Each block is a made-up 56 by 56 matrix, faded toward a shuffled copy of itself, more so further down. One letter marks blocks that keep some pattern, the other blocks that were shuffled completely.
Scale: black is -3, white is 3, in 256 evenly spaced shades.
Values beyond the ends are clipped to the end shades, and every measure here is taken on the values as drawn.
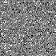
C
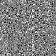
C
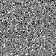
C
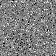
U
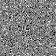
C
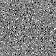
C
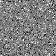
C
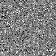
C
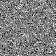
C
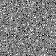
C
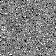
C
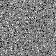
U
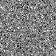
C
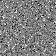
U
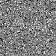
C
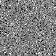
C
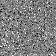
U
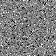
C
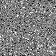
U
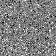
C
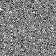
C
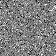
U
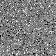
U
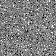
U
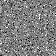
U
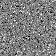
U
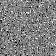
U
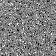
U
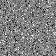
C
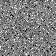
U
